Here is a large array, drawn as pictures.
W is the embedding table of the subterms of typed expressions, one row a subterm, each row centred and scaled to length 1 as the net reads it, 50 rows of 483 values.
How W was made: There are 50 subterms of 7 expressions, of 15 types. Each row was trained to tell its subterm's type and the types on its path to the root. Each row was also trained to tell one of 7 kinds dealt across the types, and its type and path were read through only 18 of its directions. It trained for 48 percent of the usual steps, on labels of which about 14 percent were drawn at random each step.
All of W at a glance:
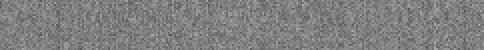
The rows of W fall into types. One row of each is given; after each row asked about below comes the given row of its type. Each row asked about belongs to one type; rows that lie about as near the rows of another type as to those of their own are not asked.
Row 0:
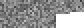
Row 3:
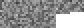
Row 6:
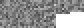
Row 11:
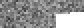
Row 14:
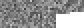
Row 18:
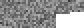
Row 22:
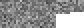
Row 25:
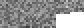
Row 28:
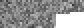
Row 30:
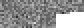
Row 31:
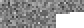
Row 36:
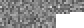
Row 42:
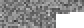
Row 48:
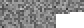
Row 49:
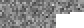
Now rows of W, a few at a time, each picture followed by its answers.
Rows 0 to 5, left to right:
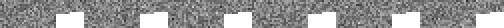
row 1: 42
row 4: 36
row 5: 30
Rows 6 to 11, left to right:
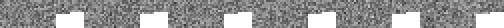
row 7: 42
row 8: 0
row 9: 42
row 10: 49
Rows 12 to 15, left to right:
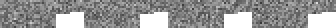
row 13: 18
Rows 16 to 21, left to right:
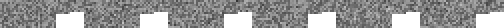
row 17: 0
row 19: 14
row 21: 18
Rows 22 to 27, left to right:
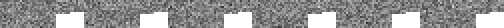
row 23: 30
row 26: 18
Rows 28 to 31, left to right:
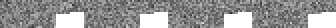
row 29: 36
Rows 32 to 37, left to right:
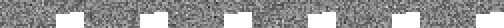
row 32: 3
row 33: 25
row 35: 25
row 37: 6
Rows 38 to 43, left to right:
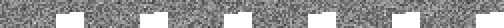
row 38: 0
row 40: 22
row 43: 22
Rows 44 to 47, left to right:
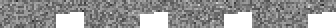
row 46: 30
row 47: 25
